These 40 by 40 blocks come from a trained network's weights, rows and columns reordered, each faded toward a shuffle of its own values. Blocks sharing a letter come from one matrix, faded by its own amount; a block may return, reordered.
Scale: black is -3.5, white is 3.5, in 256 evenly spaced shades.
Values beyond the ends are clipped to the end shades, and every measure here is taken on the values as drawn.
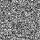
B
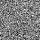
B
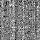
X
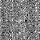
X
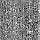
X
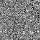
B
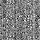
X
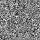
B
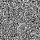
B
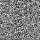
B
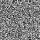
B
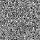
B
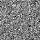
B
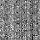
X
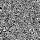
B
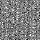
X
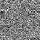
B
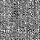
X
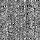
X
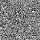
B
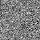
B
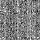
X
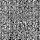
X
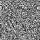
B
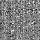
X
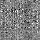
X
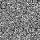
B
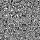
B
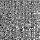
X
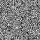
B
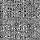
X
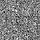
B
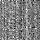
X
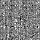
X
